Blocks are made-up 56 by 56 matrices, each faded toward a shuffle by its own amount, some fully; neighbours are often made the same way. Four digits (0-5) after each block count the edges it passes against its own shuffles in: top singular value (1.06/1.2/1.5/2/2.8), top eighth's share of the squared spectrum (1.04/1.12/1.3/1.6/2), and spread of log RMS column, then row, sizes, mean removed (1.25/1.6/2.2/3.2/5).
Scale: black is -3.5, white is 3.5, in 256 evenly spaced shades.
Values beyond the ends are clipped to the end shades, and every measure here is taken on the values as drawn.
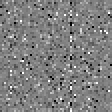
3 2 1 0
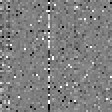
4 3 2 0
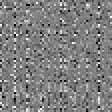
4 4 3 2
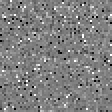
0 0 0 0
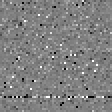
3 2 0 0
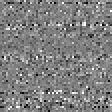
2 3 0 3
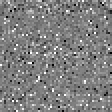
2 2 0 2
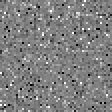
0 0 0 0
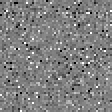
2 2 0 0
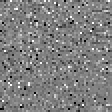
3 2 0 1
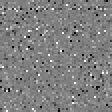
2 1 0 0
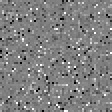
1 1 0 0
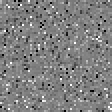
0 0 0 0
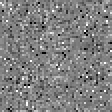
2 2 1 0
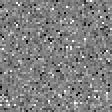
0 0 0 0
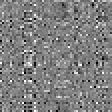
4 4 3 3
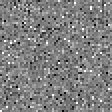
0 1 0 0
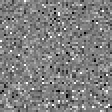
3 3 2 1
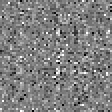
3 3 1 1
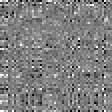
4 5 3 3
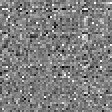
4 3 1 2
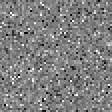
0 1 0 0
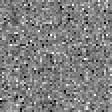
3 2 1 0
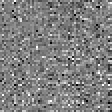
4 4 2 2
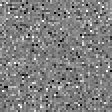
1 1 0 0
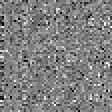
4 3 2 2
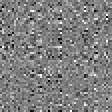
4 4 3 2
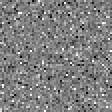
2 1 0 0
